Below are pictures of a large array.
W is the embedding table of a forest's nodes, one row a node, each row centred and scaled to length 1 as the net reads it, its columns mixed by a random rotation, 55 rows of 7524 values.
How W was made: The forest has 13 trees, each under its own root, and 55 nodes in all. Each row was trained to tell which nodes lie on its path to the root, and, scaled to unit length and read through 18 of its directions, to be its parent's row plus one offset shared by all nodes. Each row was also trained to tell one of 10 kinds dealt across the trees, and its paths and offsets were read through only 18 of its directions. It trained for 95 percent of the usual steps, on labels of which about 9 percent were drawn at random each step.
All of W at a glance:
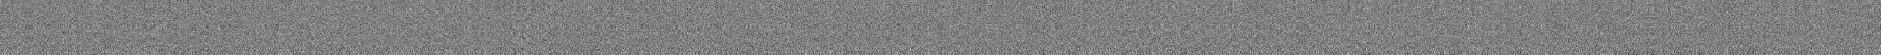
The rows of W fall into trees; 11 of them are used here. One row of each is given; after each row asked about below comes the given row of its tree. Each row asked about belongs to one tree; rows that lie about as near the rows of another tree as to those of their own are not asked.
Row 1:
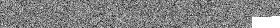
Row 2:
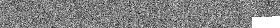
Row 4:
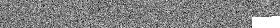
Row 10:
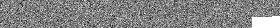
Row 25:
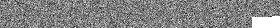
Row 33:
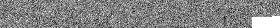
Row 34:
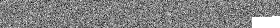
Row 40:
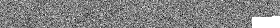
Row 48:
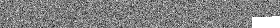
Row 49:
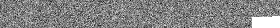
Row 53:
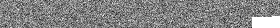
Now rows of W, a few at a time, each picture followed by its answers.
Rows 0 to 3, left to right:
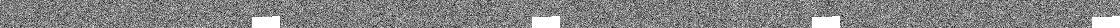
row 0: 49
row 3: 40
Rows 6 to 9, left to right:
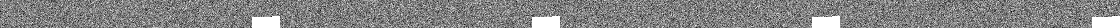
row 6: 49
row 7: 49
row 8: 10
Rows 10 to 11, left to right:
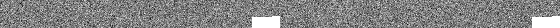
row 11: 40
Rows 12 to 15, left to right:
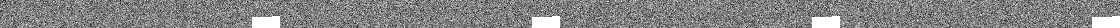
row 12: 10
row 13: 25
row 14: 48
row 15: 53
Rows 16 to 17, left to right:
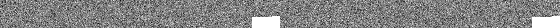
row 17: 34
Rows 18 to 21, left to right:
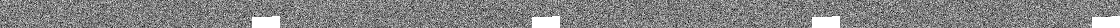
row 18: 34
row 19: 33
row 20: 2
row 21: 1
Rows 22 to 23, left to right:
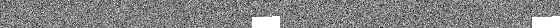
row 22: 49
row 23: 34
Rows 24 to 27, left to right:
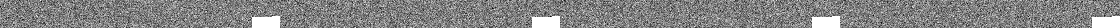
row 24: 2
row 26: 10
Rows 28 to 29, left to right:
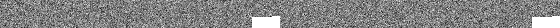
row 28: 25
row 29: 53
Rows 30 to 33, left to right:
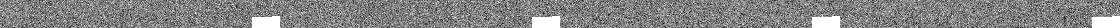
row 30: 48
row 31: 40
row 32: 2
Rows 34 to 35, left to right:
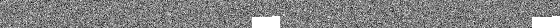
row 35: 53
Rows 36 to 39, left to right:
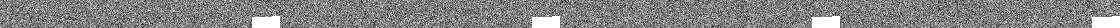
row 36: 48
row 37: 25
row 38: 10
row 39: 4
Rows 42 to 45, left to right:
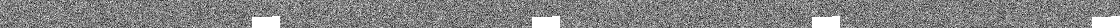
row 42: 34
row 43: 53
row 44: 33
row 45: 1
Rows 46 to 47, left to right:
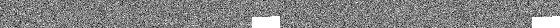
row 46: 1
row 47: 49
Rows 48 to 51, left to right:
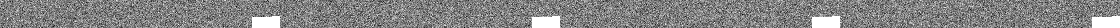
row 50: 40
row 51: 34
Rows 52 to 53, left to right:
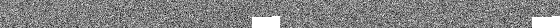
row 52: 53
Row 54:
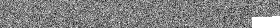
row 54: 33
